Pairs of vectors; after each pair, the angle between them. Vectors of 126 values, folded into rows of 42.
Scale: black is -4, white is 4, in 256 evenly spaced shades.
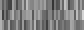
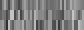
partly aligned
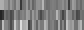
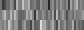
orthogonal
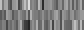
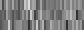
partly aligned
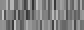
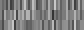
nearly opposite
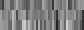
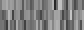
partly opposed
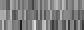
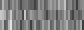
partly aligned
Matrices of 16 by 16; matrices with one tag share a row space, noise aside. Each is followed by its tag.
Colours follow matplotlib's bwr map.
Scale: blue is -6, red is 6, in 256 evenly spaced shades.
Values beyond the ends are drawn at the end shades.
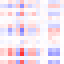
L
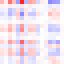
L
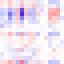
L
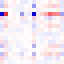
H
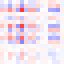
L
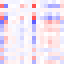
H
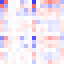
H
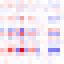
L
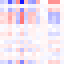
L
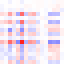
L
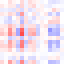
L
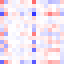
H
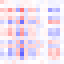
L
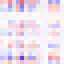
L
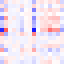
H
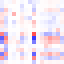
H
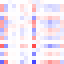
H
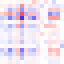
L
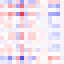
L
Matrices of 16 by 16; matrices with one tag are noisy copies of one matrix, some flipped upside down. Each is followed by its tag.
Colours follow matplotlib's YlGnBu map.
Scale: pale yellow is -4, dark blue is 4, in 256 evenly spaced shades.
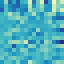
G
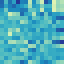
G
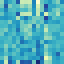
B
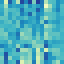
B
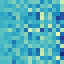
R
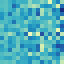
R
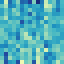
B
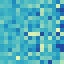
R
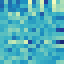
G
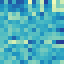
G
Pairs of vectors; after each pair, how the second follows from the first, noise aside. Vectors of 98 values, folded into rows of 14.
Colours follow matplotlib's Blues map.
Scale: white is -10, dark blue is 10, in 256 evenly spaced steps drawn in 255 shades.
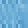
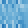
scaled up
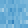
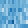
scaled up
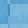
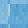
negated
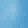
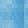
wrapped around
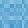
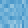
negated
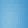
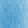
negated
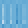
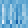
scaled up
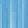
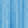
negated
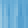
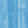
wrapped around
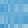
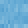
shrunk
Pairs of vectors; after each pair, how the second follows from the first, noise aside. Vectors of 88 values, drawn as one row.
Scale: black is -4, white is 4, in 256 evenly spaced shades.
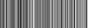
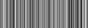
shuffled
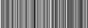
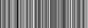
wrapped around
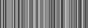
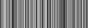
shuffled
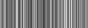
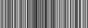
shuffled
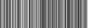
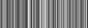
shuffled
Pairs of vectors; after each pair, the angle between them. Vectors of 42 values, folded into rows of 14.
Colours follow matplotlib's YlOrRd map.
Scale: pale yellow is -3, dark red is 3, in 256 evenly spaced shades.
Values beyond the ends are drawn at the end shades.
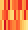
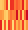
orthogonal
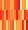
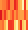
partly aligned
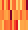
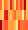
partly opposed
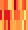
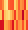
partly opposed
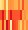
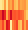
nearly parallel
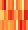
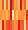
orthogonal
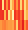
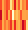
partly aligned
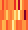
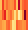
nearly parallel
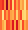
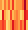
partly opposed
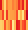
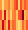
partly opposed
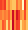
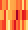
partly aligned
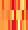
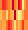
partly aligned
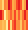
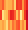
partly aligned
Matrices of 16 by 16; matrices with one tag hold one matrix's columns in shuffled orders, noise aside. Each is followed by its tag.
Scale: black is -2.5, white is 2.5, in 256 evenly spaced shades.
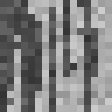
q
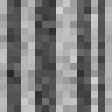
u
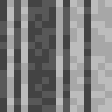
u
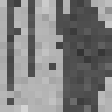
q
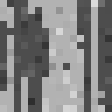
q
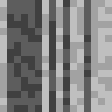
u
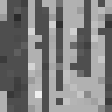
q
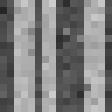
u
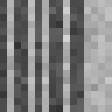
u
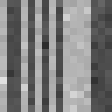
u
